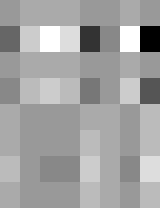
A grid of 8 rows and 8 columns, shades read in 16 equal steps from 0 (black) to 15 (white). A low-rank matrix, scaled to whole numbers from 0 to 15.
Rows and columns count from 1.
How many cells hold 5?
1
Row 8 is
10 9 9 9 11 10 9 11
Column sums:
73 79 82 79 72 75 82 69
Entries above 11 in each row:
0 4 0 2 0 0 2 0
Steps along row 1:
up same same down same up down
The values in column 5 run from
3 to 12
